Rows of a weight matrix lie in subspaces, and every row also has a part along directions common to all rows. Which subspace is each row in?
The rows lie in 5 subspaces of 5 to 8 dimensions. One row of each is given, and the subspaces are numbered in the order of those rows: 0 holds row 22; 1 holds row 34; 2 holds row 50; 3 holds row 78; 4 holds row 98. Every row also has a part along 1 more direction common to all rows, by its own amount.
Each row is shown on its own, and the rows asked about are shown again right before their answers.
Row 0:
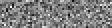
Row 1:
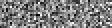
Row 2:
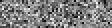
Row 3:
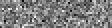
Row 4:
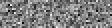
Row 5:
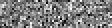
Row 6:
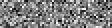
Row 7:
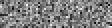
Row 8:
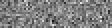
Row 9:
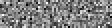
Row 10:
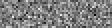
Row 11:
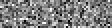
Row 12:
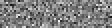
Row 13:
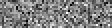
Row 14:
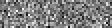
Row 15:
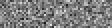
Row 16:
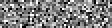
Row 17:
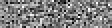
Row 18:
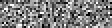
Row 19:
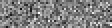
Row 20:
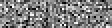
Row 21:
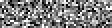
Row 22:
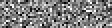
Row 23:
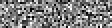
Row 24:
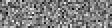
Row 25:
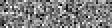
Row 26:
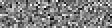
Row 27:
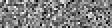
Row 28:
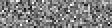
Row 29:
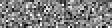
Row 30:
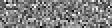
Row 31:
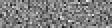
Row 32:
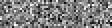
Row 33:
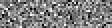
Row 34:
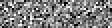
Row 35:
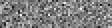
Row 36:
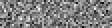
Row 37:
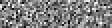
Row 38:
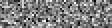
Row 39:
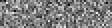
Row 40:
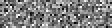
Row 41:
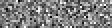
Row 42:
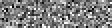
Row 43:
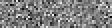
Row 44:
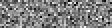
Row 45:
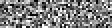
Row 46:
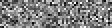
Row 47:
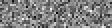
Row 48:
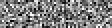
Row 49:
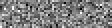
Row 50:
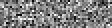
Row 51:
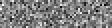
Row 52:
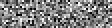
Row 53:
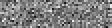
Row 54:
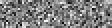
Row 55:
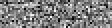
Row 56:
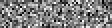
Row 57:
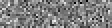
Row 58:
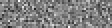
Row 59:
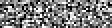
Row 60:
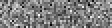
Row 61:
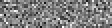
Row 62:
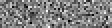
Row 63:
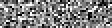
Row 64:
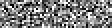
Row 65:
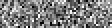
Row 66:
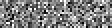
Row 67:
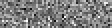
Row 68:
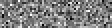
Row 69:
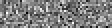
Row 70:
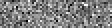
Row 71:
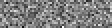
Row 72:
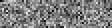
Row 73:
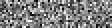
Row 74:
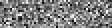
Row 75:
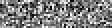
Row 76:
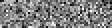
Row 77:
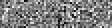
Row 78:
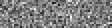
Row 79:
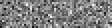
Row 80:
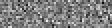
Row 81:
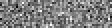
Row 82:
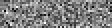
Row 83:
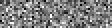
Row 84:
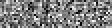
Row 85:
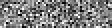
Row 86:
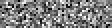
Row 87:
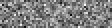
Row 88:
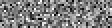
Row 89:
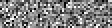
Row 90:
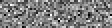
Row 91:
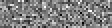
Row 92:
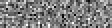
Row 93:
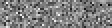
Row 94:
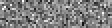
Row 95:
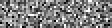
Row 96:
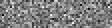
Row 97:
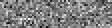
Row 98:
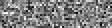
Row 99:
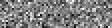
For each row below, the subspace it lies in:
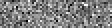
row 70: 2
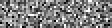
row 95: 2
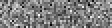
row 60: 3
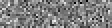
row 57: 3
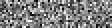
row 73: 1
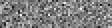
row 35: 0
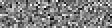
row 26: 0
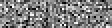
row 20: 4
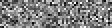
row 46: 3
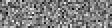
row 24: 4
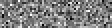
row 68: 3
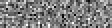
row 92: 2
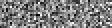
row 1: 0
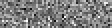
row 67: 2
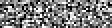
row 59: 3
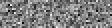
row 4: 4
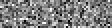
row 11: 1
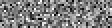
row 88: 1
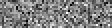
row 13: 2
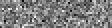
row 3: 2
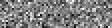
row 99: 1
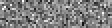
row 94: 1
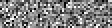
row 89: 1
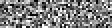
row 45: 1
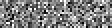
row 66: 1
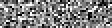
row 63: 2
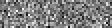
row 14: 4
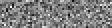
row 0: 0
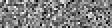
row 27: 4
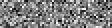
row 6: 3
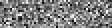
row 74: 2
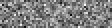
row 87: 1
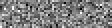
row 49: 0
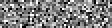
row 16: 2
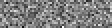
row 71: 4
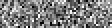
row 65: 3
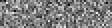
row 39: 4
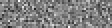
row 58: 3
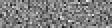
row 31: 4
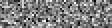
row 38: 2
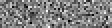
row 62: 4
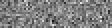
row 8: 3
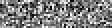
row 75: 0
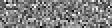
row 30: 4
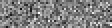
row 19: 0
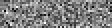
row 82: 4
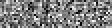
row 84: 4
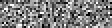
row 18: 1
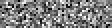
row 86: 2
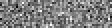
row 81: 3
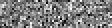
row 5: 0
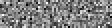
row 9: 0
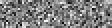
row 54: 1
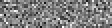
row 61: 4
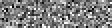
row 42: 0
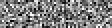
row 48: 1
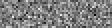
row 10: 1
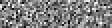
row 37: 1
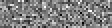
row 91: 1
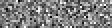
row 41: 2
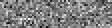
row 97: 2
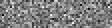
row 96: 0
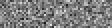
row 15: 1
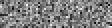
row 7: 0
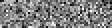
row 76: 2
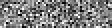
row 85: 0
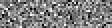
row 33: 3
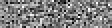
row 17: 0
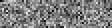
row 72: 2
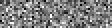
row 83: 0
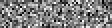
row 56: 3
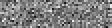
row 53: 4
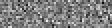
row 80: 3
